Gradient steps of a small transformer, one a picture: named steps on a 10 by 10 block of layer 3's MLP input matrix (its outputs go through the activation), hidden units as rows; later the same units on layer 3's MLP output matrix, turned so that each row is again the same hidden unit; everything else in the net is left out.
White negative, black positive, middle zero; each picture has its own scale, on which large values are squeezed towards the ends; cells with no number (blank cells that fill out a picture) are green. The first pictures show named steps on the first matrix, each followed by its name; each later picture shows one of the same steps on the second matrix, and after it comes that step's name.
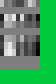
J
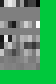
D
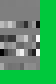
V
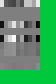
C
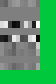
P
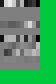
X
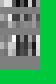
J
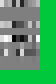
X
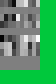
J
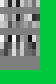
J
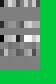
X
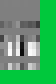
V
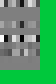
X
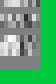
J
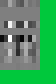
D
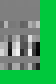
V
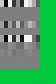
C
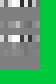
C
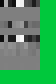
C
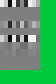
C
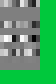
X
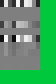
C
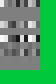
X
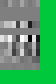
D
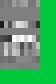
D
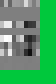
P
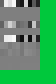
C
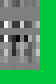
D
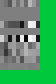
D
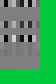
C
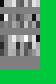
J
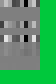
C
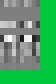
D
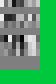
J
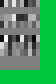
J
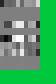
P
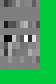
D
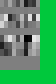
J
